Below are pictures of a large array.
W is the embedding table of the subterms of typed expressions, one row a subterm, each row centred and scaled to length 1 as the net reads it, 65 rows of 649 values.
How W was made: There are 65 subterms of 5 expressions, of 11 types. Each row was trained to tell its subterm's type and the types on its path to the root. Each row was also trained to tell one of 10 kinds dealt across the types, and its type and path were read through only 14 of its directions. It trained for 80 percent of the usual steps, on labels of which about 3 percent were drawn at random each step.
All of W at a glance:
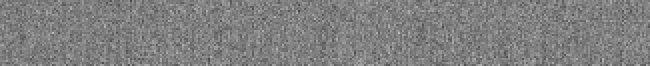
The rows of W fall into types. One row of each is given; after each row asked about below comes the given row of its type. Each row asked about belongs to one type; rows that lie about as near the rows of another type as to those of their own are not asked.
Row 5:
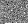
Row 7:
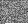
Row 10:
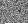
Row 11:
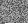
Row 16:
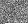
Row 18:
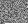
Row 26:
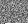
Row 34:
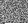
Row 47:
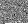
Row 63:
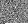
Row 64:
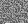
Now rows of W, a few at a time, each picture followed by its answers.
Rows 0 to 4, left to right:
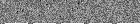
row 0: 10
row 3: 16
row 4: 34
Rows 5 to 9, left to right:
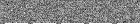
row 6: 47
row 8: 7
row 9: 18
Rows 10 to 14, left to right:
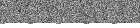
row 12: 10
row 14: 16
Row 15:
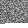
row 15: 63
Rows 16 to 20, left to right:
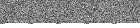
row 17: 34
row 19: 63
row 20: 5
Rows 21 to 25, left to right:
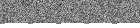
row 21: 5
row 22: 18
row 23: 7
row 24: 10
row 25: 63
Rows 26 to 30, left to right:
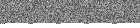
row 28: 47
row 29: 26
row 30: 34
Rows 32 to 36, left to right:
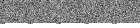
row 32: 7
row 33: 16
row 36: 5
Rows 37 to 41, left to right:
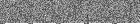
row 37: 16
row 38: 7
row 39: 5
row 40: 5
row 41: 34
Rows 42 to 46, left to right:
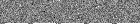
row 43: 26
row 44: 16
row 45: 16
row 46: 63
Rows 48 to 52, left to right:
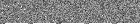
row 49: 47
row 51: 10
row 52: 18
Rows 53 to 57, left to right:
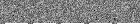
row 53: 7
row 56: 26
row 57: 7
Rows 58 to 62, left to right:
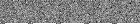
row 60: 5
